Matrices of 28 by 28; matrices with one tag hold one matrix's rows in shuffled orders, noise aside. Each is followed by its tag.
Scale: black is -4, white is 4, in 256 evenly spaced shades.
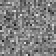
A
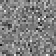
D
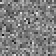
A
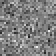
A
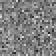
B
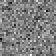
D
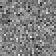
D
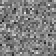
A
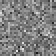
B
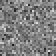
A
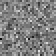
D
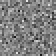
B
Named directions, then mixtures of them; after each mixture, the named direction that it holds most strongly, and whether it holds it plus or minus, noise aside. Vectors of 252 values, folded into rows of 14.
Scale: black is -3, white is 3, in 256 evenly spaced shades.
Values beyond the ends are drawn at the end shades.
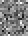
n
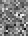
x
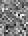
x, plus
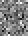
n, plus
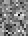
x, plus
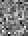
n, minus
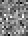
n, minus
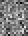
n, minus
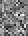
x, plus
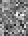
x, plus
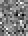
n, plus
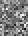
x, plus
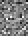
n, minus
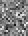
x, plus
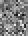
x, minus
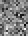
x, minus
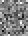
n, plus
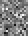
x, plus
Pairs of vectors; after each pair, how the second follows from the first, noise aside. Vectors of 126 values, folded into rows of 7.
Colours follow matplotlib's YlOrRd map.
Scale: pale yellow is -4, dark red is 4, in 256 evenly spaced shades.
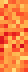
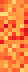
reversed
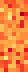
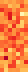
negated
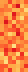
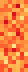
copied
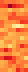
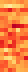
negated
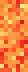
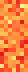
copied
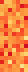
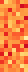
copied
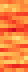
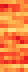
negated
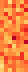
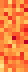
copied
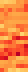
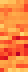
copied
